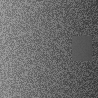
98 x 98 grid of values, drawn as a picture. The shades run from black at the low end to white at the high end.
Calmest part: middle right. Odd patch: calmer, in the middle right. Slope: up to the left. Stripes: none. Odd rows or columns: none.
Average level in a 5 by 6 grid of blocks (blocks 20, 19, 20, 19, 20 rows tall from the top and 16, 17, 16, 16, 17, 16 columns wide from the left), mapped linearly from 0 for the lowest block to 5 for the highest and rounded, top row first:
5 4 3 2 1 0 / 5 4 3 2 1 0 / 5 4 3 2 1 0 / 5 4 3 2 1 0 / 5 4 3 2 1 0
